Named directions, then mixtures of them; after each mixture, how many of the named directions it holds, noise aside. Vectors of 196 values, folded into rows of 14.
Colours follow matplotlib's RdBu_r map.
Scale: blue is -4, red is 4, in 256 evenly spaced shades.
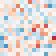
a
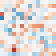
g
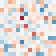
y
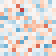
three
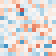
three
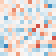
one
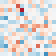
three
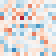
two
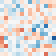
one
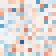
two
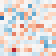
one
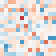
one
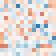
one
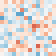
three
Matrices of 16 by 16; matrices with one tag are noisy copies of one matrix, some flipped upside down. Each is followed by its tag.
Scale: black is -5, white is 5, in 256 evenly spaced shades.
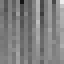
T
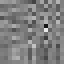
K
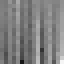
T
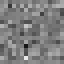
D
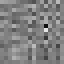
K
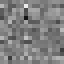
D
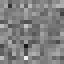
D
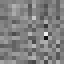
K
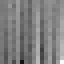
T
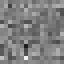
D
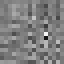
K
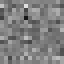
D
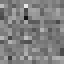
D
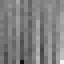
T
